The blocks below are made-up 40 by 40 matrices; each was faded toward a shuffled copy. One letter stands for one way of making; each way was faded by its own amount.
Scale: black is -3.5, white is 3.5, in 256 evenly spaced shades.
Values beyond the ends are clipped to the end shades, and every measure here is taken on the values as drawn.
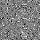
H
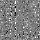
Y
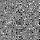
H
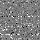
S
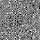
H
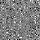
H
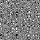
H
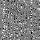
Y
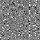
H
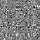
H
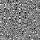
H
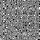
H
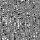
H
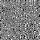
H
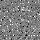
S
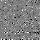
S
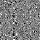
H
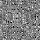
H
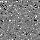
S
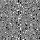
H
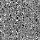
Y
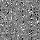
Y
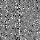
Y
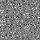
S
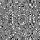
H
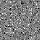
H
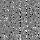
Y
